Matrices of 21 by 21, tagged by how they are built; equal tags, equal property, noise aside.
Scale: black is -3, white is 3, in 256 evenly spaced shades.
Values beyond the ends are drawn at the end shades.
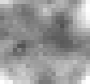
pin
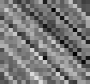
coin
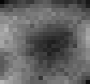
pin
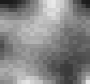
pin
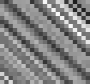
coin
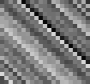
coin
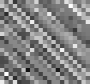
coin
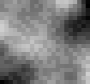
pin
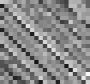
coin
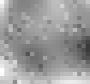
pin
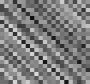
coin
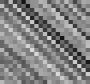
coin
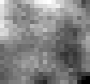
pin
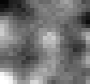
pin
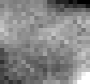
pin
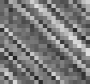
coin
